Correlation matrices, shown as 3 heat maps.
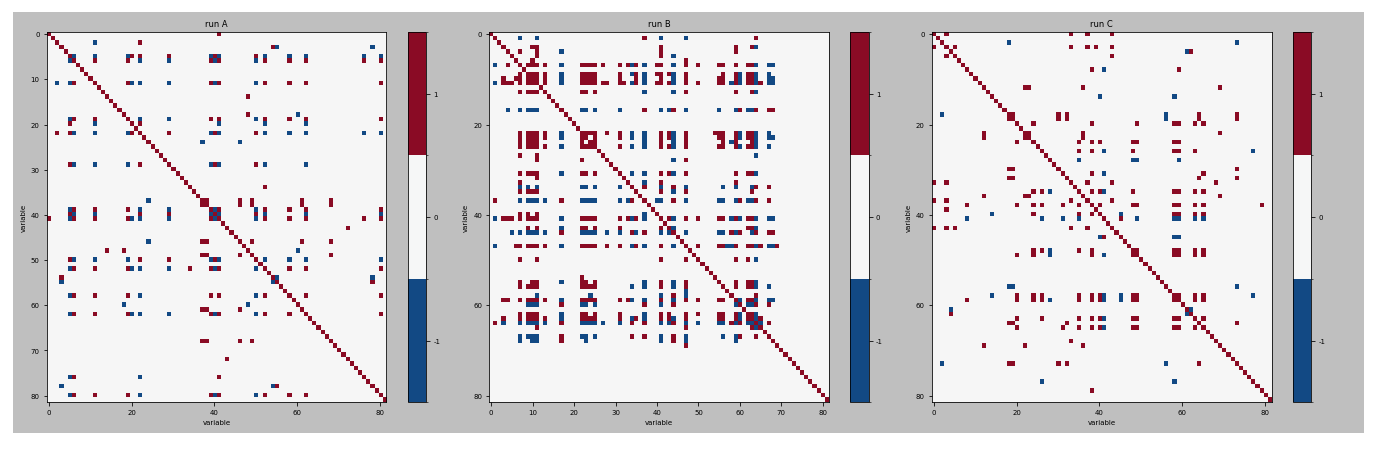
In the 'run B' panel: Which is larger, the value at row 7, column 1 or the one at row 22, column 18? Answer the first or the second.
the second
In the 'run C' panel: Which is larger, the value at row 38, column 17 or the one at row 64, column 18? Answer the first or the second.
the second
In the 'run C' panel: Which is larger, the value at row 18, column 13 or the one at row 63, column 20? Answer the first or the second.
the second
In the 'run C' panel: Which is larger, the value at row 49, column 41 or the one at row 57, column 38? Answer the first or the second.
the second
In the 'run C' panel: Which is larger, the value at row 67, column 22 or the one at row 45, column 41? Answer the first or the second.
the second
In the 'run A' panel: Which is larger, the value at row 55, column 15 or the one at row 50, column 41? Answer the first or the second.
the first
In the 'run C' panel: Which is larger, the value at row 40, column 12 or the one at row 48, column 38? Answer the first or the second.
the second
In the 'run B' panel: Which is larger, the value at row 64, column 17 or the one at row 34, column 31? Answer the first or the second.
the first
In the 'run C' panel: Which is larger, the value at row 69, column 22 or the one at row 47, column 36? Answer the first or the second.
the first
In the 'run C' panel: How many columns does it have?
82
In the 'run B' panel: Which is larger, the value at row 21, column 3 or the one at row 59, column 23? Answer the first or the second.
the second
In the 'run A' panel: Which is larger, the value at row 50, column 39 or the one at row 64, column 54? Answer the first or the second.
the second
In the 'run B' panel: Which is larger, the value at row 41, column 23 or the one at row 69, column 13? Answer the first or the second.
the first
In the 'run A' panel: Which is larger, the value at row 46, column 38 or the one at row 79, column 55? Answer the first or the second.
the first
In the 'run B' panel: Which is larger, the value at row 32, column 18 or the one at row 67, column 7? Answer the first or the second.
the first
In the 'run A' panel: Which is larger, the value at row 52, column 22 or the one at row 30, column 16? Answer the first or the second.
the second
